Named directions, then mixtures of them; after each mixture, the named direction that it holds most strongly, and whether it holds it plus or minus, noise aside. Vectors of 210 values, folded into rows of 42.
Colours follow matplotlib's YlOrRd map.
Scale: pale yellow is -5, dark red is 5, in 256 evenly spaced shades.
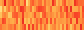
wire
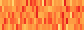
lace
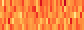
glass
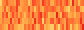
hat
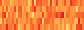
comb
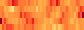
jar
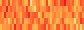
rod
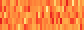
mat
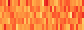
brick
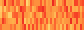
wire, plus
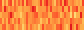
glass, plus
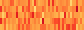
comb, minus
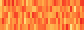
wire, plus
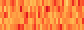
mat, minus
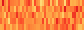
comb, minus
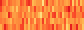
hat, minus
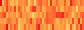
comb, plus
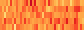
rod, minus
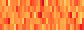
brick, minus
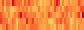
jar, plus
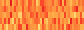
glass, plus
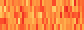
wire, plus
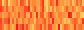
brick, minus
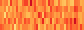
rod, minus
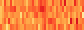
glass, plus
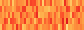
lace, plus
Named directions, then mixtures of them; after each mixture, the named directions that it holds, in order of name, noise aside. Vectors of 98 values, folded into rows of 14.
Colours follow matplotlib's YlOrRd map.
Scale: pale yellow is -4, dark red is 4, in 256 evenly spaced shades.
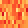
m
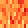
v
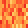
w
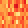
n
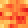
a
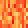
n, w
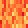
w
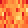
a, m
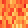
w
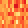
n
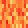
w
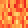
n, w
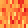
v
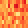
n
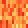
w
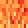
v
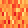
m, v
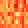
n
